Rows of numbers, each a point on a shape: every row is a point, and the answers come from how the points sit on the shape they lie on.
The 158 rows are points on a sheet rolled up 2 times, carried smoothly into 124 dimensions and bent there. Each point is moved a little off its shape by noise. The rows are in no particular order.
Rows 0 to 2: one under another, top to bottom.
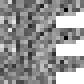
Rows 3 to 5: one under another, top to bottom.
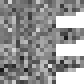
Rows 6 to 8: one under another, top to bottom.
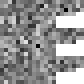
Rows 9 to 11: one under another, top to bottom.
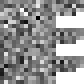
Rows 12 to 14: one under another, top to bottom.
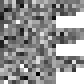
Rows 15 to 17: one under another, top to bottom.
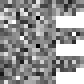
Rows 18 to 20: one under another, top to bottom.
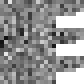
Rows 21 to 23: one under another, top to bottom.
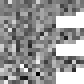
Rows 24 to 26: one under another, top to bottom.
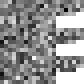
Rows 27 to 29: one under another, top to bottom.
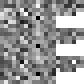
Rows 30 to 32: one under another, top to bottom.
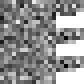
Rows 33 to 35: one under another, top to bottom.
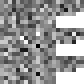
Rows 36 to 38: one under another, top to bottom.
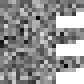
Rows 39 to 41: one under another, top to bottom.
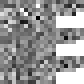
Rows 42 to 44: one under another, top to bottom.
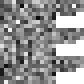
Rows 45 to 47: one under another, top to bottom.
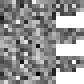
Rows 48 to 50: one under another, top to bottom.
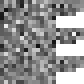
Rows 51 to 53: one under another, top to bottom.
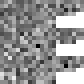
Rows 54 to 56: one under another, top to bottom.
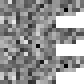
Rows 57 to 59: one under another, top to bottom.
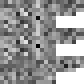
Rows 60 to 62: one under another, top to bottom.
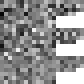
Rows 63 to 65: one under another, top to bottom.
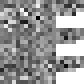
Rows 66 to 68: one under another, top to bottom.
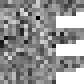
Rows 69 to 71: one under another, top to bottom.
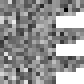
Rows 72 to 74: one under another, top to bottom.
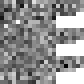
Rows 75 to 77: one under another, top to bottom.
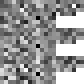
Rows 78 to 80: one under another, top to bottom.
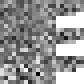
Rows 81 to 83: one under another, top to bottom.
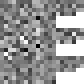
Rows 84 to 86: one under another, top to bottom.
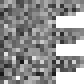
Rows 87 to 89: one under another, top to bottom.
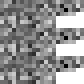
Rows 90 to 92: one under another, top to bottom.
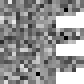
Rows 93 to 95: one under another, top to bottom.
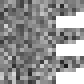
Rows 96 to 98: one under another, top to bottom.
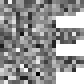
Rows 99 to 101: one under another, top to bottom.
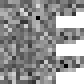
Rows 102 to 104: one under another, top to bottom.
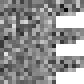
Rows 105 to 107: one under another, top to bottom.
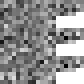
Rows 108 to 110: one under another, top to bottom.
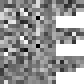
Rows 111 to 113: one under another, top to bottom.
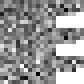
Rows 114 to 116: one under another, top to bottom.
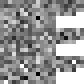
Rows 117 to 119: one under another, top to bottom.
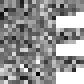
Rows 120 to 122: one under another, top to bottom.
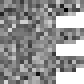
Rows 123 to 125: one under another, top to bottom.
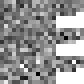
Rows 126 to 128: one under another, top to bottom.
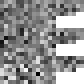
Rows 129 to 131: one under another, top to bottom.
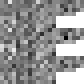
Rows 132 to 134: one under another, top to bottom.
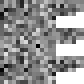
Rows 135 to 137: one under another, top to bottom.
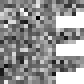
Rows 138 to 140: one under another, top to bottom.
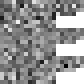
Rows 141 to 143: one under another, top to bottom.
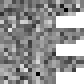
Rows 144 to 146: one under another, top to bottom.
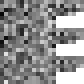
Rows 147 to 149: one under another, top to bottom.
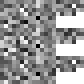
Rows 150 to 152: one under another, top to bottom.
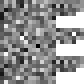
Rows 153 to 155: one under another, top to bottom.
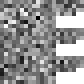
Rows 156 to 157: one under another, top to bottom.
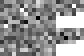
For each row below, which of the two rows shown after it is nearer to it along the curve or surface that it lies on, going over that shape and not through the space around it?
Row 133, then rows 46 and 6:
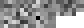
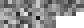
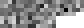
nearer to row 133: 46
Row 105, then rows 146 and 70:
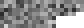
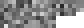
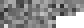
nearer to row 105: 70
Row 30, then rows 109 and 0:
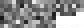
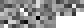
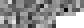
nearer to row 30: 109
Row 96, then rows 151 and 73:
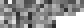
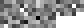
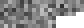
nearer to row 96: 73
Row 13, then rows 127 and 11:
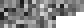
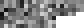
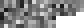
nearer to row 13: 127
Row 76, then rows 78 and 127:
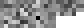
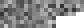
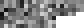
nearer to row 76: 78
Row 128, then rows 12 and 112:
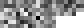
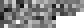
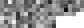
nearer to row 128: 12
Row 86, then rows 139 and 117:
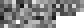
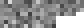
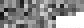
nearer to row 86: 117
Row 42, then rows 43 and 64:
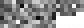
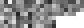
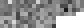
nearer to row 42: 43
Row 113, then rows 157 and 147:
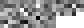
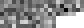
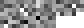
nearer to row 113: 147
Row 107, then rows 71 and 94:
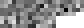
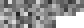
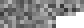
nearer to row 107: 71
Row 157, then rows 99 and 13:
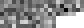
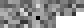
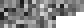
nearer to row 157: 13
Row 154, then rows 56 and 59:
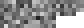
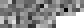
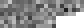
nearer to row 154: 59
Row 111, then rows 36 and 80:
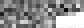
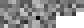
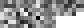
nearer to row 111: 36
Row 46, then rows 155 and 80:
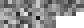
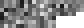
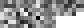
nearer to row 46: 155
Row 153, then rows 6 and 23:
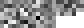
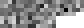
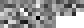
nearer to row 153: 23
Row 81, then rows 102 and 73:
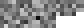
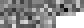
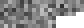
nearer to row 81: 73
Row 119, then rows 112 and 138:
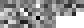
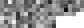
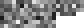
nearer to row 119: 138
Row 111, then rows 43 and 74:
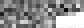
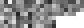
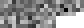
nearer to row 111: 74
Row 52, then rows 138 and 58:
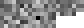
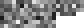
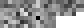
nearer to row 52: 58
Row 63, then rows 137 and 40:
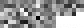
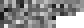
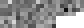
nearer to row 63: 137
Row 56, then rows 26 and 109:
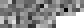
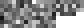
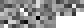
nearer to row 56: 26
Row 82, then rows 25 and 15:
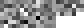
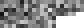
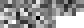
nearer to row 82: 15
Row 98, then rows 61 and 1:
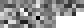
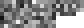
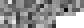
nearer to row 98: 61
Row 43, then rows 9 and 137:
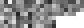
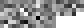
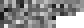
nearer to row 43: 137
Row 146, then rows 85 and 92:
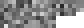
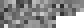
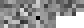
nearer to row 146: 85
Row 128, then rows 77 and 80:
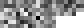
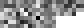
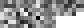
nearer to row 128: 80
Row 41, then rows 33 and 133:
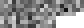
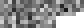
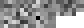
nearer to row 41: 33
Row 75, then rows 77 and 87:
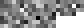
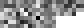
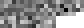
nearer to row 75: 77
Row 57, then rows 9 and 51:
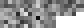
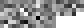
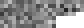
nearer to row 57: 51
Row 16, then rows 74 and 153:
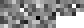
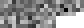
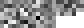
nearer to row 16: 153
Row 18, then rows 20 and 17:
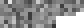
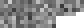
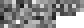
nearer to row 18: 20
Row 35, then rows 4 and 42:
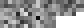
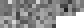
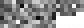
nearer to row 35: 4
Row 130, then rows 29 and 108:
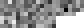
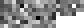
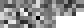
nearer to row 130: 29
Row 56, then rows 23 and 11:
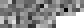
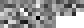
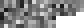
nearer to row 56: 11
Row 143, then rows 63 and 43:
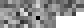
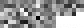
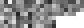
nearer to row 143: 43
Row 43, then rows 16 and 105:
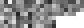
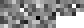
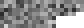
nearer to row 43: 105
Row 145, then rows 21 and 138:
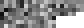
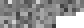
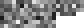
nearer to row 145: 138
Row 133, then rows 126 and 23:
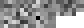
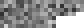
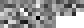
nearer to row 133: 126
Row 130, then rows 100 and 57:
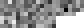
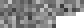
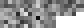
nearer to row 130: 57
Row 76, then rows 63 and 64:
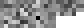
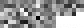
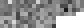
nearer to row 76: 64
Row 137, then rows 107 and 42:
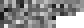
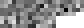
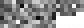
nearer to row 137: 42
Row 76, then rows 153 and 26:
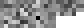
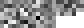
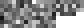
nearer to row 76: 26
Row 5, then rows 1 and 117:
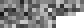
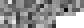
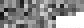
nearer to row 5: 117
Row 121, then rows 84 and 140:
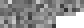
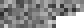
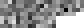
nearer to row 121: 84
